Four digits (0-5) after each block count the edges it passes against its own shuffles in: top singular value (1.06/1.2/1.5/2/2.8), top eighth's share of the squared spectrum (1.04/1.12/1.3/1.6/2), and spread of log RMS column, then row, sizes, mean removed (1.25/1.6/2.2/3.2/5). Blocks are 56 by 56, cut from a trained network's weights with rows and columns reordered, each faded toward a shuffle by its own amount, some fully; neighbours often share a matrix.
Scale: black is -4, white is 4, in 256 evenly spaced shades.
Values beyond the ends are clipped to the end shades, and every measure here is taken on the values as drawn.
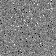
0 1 0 0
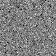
0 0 0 0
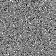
1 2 0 0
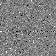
1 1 0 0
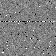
3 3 0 1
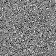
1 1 0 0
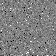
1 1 0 0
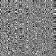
4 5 3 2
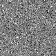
0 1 0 0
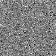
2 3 1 0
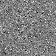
0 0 0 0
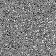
0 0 0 0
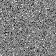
0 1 0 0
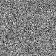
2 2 0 0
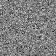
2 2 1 0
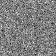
1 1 0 0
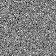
1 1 0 0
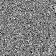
0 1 0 0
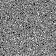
0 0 0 0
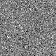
2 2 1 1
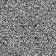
2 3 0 1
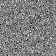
0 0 0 0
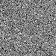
0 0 0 0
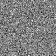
2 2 0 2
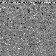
3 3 0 1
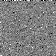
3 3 0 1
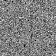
2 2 0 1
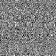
3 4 1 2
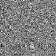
3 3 1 2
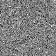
1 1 0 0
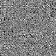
3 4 2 2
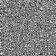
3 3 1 1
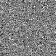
1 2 1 0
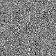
2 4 2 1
